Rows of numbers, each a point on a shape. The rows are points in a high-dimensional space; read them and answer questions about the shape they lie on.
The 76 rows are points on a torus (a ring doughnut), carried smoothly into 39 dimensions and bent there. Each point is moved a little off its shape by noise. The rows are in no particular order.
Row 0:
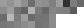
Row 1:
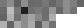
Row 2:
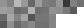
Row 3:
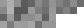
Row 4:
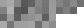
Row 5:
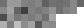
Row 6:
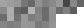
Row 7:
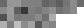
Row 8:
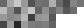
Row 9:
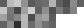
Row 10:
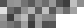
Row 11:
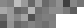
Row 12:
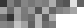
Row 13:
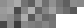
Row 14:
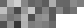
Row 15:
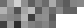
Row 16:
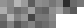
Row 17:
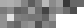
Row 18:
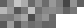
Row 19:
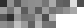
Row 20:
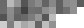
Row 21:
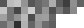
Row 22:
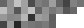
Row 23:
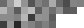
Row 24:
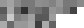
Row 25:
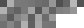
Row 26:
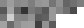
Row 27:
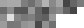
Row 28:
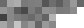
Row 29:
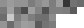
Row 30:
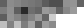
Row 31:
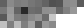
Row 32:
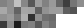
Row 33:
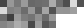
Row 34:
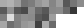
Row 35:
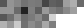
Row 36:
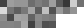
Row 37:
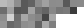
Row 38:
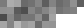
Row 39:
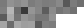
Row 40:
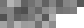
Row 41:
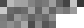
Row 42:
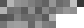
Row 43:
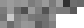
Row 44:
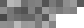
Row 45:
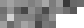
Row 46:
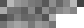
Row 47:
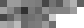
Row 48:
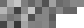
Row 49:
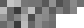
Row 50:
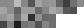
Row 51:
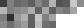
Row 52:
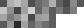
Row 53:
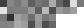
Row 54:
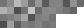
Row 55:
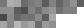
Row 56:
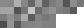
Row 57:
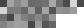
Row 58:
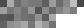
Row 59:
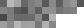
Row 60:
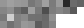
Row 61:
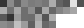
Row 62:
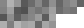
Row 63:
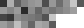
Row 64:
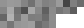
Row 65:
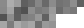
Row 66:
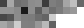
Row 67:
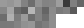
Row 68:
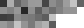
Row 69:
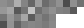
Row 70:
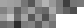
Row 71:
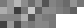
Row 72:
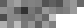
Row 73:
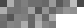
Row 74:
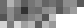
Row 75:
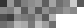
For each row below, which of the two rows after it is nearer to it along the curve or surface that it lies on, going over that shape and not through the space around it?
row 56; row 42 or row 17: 17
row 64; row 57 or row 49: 49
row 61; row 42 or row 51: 51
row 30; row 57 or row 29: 29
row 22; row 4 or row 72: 4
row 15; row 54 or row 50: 50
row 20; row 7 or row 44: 44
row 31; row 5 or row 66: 5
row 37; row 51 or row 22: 22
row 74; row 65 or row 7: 65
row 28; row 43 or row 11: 43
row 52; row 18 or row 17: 18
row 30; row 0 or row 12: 0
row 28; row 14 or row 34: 34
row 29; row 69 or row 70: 69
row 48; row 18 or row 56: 56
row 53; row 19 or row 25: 19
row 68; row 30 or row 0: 30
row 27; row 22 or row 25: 22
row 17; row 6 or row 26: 26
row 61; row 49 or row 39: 49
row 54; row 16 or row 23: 16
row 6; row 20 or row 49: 20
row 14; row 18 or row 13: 13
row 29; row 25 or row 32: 32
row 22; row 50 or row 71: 50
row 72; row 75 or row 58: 58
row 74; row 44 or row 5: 44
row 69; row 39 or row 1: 39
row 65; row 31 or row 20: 20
